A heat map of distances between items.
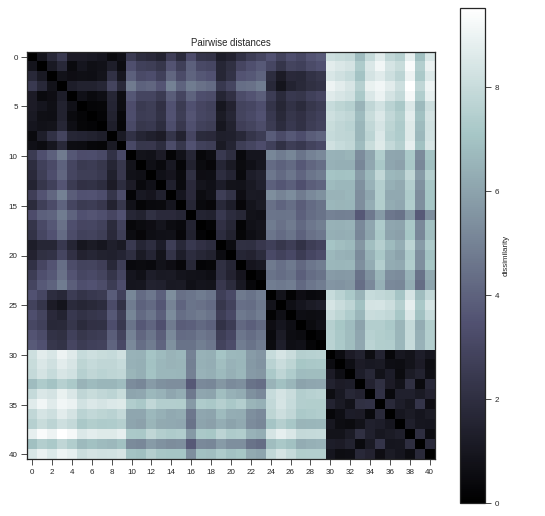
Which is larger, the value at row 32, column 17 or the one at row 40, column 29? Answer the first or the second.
the second
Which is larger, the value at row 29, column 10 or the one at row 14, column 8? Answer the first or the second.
the first
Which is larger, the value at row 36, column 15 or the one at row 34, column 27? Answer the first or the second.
the second
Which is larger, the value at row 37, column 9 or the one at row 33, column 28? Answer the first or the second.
the first
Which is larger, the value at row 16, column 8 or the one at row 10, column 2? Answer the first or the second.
the second
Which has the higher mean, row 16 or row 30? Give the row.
30
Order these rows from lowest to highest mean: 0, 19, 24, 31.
19, 0, 24, 31
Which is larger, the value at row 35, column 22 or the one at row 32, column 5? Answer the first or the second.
the second
